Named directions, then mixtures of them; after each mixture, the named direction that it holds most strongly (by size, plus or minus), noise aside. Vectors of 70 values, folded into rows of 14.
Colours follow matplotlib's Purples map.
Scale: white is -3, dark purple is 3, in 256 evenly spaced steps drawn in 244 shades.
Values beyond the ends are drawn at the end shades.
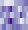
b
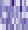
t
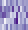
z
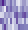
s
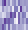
z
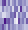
z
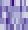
t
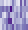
t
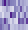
z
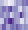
b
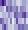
s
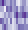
s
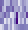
z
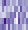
z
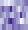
b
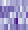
z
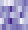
b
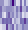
t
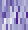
z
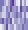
t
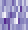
z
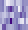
b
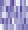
t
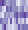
s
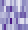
s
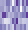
t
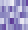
b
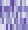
t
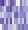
s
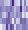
t
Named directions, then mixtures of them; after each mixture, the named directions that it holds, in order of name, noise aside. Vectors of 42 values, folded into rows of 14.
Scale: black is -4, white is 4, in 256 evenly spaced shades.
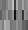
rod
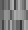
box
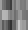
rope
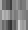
rope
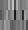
rod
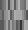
box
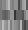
box, rod, rope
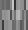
box, rod, rope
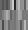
box, rod, rope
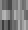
box, rod, rope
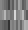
box, rod, rope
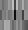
rod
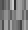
box, rod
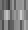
box, rope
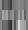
rope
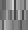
box, rod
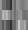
rope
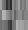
rope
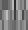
box, rod, rope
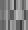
box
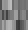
rope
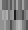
box, rod, rope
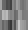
rope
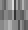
rod, rope
